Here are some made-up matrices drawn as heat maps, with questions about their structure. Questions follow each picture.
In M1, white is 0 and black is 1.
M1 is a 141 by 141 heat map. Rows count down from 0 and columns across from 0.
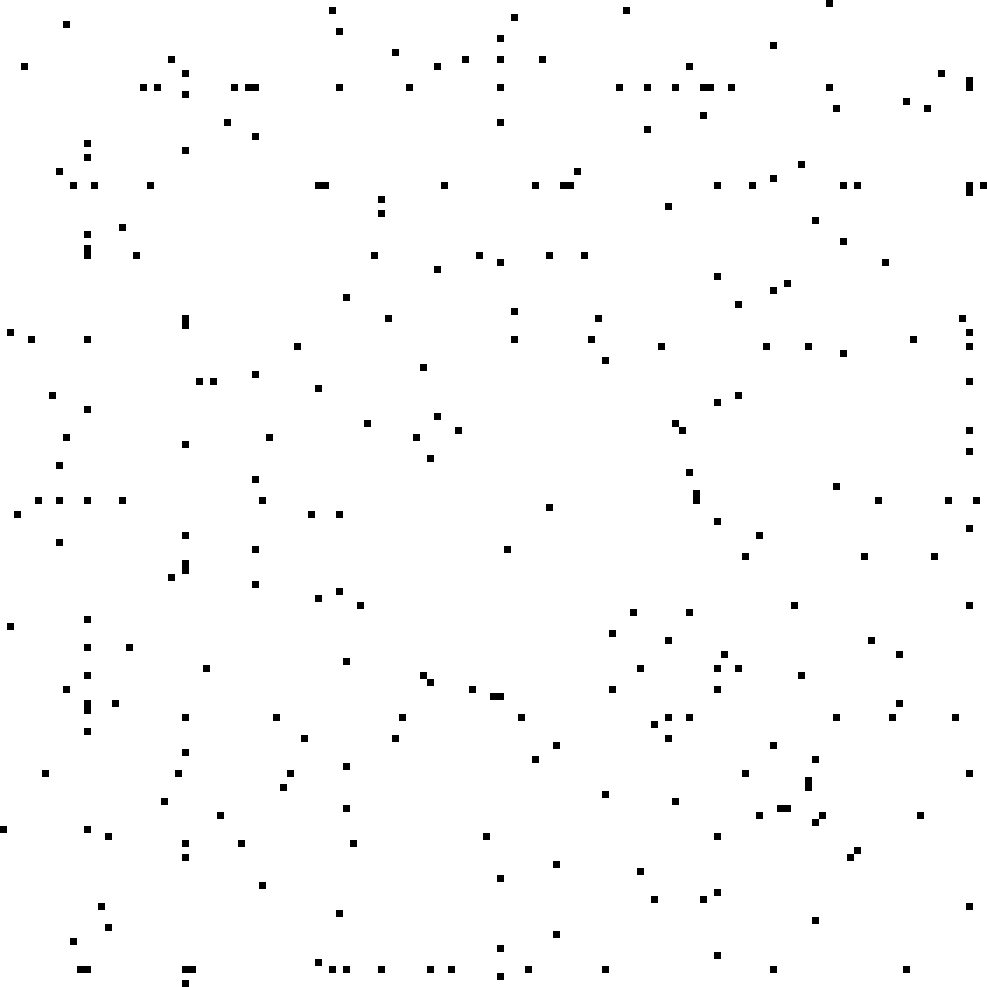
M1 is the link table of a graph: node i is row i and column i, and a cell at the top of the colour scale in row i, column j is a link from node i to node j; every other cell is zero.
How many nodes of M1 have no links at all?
0
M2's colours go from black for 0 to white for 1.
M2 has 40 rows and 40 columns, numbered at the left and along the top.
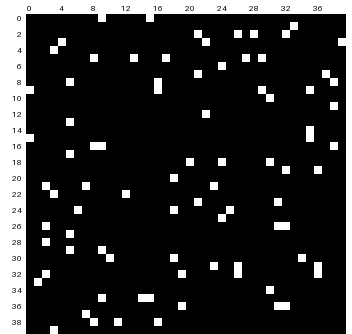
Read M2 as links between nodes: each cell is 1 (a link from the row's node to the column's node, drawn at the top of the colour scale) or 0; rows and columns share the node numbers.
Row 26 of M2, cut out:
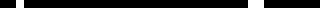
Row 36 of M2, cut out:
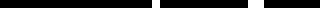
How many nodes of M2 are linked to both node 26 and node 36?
2
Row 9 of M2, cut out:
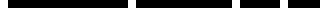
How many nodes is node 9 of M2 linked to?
4
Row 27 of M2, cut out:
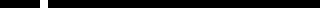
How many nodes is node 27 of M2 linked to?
1
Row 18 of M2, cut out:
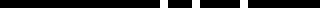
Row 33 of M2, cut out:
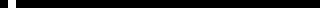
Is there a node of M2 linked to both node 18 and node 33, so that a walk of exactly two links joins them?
no
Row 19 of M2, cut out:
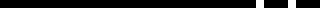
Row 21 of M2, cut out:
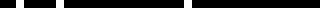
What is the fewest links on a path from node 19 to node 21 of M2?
3
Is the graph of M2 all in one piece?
no
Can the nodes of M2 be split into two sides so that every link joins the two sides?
no
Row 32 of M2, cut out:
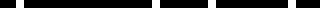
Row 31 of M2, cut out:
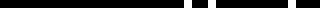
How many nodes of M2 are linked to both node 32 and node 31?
2
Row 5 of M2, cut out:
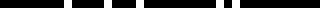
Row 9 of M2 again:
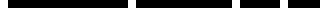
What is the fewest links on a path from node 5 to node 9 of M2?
2
